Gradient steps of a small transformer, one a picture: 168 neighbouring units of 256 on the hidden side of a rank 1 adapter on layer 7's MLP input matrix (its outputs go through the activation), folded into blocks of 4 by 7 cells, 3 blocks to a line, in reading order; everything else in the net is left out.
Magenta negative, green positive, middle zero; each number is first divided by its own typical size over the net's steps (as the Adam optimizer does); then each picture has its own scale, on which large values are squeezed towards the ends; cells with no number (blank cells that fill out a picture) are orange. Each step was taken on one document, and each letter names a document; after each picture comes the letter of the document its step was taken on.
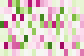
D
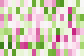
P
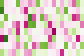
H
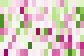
P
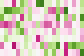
D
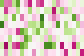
D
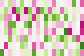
H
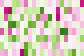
H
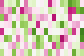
P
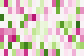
P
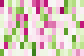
H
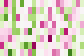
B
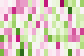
B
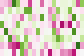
D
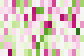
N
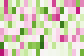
B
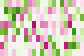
D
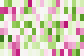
D
